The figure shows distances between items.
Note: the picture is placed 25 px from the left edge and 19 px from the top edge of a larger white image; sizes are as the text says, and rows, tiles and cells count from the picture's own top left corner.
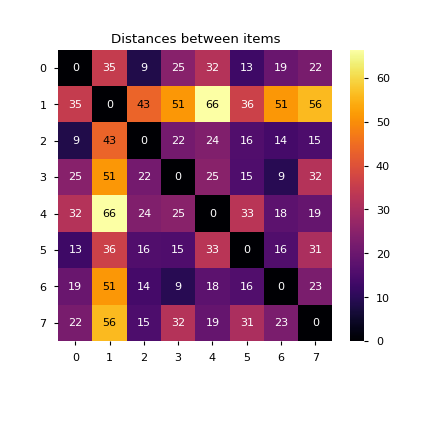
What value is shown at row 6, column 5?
16
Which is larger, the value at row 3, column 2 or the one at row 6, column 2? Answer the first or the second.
the first
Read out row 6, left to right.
19 51 14 9 18 16 0 23
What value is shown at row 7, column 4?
19
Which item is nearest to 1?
0
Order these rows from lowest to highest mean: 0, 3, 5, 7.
0, 5, 3, 7
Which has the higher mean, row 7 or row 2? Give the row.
7
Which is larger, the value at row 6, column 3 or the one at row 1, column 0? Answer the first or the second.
the second
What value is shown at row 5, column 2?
16
